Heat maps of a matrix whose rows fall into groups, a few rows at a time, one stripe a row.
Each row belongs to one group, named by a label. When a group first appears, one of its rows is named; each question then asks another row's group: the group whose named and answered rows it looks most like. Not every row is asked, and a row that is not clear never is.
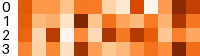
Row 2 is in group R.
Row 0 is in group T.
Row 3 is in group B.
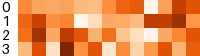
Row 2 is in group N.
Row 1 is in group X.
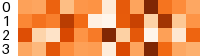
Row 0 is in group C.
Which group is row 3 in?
C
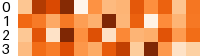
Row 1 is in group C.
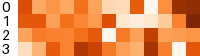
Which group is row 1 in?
N
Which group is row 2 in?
C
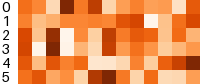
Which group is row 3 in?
R
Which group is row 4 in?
T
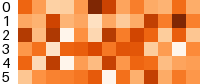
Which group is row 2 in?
R
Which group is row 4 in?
R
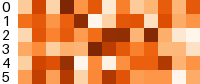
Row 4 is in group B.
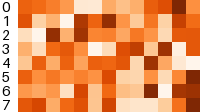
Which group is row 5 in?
N
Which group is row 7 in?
N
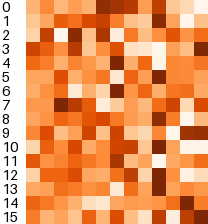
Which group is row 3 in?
N
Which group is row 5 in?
C
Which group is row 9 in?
N
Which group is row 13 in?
C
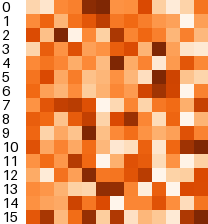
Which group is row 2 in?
R
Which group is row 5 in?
X
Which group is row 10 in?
T
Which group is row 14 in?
C
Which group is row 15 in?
N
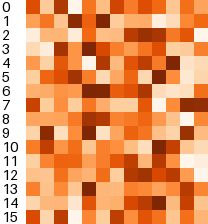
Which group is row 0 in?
R
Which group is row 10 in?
X
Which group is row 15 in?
R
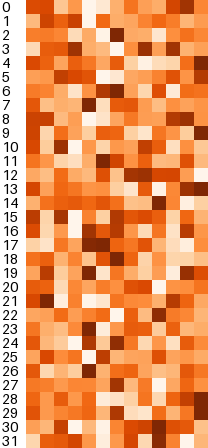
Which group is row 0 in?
X
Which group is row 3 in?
B
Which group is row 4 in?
N
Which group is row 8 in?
X
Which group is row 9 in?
N
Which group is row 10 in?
R
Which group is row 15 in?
R
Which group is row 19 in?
N
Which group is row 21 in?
X
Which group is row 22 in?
C
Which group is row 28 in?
T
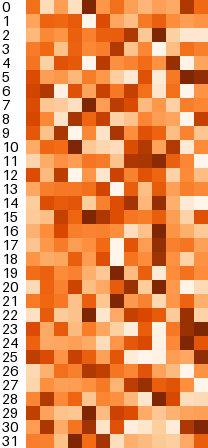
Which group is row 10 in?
B
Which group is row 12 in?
R
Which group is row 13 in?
C
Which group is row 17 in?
C
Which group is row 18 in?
C
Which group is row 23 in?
T
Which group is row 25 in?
N
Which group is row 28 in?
X
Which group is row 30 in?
N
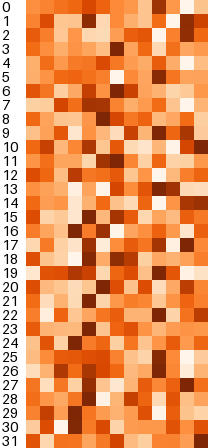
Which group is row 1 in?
N
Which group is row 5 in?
C
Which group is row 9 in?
C
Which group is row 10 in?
N
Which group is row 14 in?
T
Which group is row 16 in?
C
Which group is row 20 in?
T
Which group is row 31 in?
N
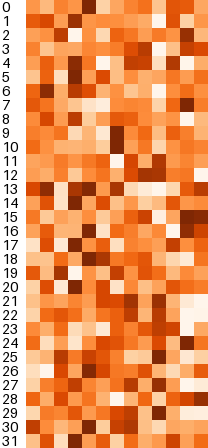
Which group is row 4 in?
B
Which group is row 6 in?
N
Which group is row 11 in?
C
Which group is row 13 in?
N
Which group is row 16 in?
N
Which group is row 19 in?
R
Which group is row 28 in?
T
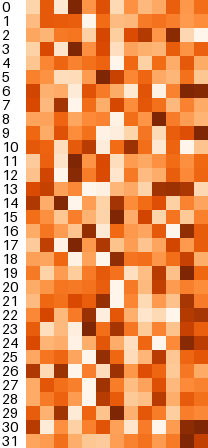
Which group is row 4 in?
C
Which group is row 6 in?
T
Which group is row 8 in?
C
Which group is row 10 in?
B
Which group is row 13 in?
X
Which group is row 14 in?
R
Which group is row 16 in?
N
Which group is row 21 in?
C
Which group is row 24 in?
T
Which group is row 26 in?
R
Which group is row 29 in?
R
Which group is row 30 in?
T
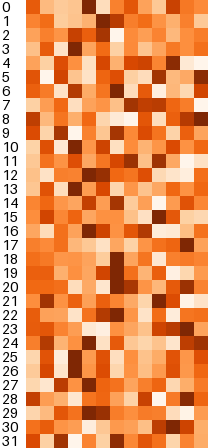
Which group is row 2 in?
C
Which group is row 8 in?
T
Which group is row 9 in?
R
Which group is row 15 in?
X
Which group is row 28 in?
T
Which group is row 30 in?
X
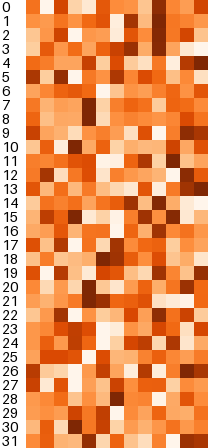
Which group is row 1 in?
C
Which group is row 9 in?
T
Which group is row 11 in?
B
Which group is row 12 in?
N
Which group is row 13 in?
T
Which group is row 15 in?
B
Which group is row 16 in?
C
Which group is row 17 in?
R
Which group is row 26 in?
T
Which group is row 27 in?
R
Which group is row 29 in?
C
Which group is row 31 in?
N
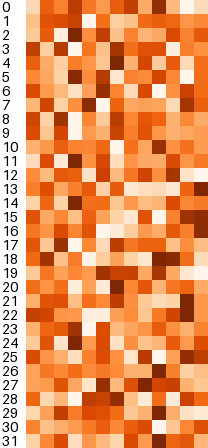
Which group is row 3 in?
R
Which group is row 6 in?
T
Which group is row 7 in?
N
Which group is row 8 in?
R
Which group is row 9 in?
R
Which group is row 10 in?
C
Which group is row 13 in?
N
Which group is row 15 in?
T
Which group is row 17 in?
R
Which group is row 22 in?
X
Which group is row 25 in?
T
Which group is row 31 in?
C
